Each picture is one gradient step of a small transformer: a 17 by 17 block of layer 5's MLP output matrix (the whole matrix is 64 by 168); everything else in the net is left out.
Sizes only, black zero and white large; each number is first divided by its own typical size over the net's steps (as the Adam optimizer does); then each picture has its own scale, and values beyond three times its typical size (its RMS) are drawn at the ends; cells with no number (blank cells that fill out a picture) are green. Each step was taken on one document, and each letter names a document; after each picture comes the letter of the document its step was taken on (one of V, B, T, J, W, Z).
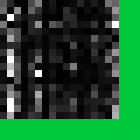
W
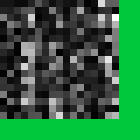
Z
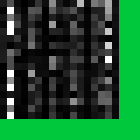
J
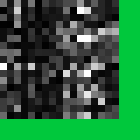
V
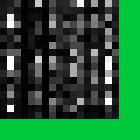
J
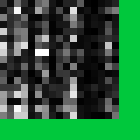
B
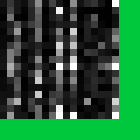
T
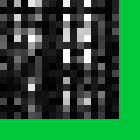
V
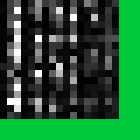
T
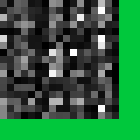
Z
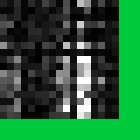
V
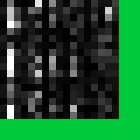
J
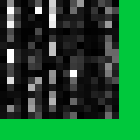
J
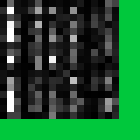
J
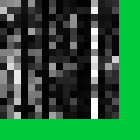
W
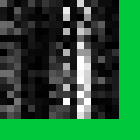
V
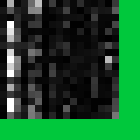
W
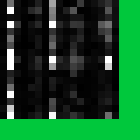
J
